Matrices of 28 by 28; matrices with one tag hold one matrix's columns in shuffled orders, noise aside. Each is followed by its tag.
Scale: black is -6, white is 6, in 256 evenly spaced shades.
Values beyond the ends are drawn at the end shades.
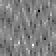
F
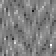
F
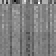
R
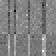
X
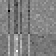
X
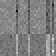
X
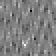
F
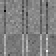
X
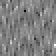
F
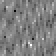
F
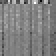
R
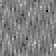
F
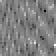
F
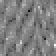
F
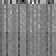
R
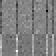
X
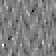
F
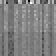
R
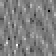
F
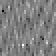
F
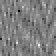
F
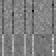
X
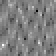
F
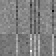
X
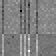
X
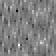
F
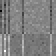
X
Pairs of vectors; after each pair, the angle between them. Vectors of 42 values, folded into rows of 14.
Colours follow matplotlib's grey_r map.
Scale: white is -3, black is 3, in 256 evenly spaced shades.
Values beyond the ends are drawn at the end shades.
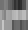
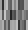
orthogonal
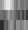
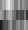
nearly parallel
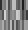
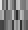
partly opposed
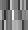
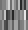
partly opposed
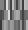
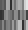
partly aligned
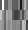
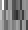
nearly parallel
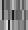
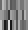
partly opposed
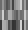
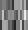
nearly parallel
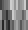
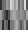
nearly parallel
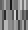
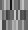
partly aligned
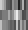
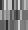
partly opposed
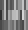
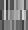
nearly parallel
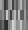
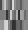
nearly opposite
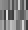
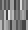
partly opposed
